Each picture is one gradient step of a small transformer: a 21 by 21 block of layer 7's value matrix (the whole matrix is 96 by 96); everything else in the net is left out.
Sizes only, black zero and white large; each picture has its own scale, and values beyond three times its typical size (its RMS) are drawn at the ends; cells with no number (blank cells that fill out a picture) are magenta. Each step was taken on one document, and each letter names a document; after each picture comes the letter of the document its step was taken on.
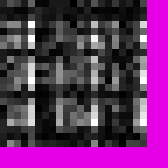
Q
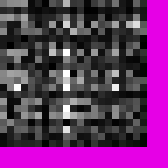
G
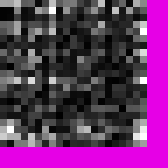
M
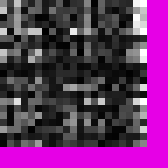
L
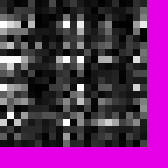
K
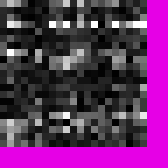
G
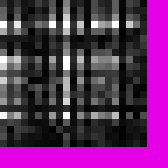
K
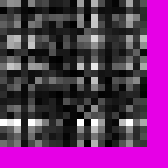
Q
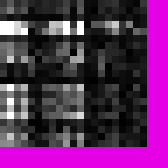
G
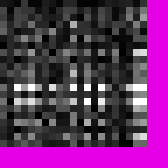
L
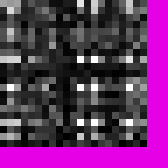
Q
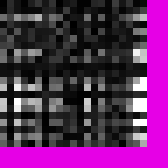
L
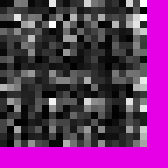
L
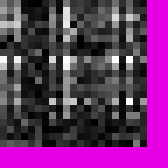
K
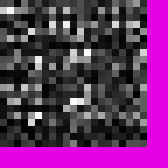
M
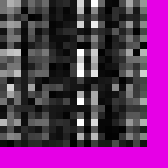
Q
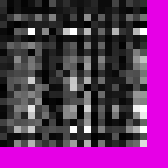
L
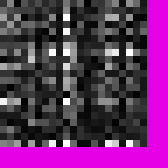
G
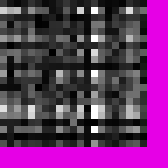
Q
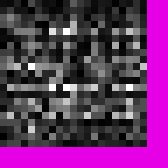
M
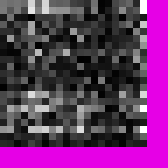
M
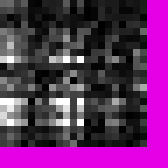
G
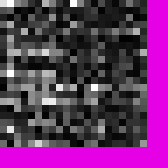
M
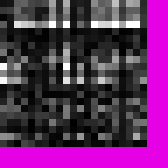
K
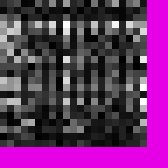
K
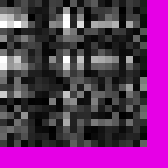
K
